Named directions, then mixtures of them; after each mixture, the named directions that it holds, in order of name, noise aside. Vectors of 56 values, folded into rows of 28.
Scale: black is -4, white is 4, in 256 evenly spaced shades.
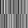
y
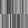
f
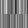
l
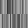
f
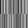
y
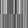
f, l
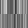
f, l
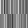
y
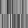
f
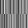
y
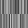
f, l, y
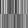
f, l, y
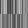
f, l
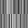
f, y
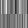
l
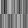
f, l, y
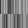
f, l, y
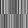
l, y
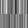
l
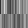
f, l, y
